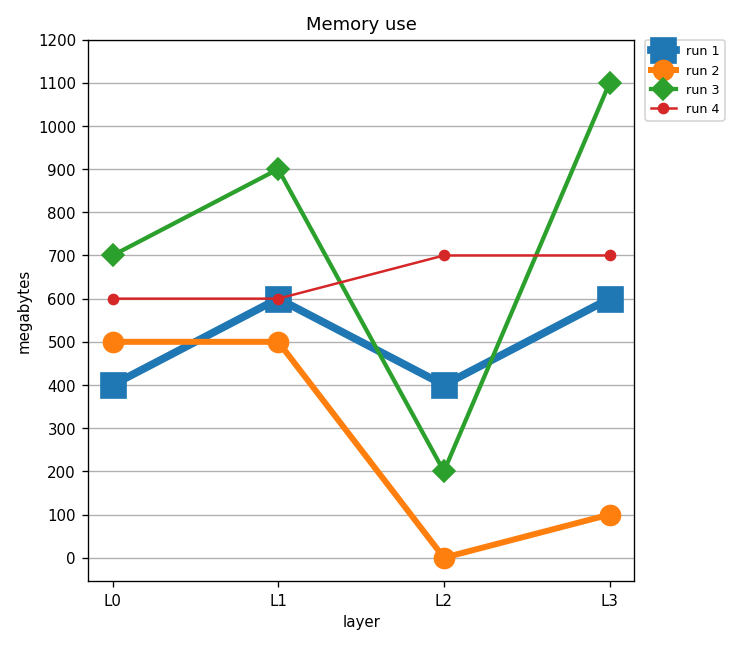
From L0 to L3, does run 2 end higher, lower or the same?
lower
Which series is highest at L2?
run 4
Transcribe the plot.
Title: Memory use
x-axis: layer, ticks L0 L1 L2 L3
y-axis: megabytes, ticks 0 100 200 300 400 500 600 700 800 900 1000 1100 1200
Legend: run 1, run 2, run 3, run 4
Values:
run 1: 400 600 400 600
run 2: 500 500 0 100
run 3: 700 900 200 1100
run 4: 600 600 700 700
